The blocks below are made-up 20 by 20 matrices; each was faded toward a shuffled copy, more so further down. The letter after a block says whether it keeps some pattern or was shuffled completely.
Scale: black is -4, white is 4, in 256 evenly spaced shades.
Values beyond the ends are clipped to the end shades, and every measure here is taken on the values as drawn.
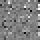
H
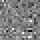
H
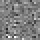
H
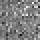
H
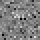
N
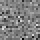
H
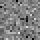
H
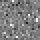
N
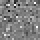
H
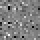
H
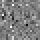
H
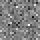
N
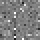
H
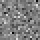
N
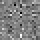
H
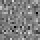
H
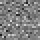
H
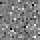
N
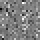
H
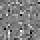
H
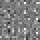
H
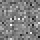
N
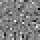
N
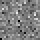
N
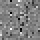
H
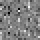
H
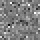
N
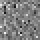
H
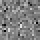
H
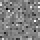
N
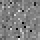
N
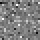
N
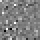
H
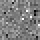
N
